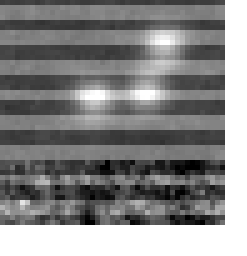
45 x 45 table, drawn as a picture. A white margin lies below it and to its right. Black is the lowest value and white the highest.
Stripes running across repeat 8 times from top to bottom. The grain runs across in streaks. A horizontal seam about 70% of the way down splits the table, and the top part is calmer. There are three bumps.
